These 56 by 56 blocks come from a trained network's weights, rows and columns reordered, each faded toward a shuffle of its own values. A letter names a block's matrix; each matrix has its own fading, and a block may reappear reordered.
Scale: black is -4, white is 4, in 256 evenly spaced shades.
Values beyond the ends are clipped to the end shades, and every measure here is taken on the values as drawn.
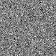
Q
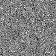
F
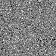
F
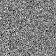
Q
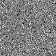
Q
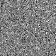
Q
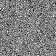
Q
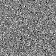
Q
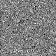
F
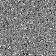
F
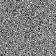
Q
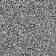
F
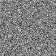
Q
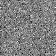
Q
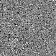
Q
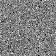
Q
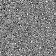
F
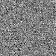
Q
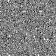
F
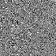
Q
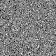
Q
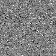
F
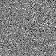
Q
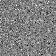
F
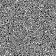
F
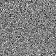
F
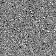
F
